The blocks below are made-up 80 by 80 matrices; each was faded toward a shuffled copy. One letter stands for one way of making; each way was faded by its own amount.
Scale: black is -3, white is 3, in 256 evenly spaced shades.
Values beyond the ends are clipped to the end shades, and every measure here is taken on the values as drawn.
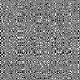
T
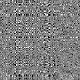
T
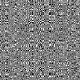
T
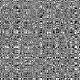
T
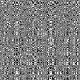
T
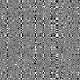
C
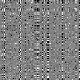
C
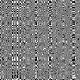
C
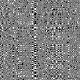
T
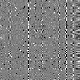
C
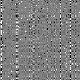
C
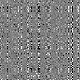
C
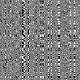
C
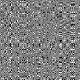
T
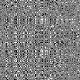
T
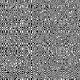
T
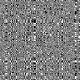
T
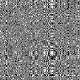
T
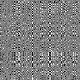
C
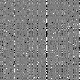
C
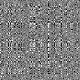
T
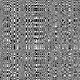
C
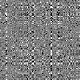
T
